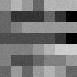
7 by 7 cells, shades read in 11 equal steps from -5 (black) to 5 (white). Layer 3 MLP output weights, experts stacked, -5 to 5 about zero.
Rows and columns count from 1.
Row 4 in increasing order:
-5 -3 -2 -2 -2 -2 -2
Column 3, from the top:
1 -3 1 -2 0 -2 -1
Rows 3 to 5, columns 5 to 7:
1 1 1 | -2 -3 -5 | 2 3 3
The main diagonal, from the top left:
1 -3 1 -2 2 0 -1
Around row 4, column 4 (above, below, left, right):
1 1 -2 -2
